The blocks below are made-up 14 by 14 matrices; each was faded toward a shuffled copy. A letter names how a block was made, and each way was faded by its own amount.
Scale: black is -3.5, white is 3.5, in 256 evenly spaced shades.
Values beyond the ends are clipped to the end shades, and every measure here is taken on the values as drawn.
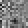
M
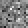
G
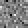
G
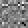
M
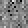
G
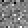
G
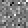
G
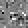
G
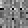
M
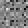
M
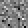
G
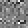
M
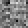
M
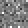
G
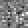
G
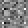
M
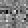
M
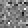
G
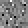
G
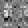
M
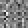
M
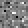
G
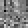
M
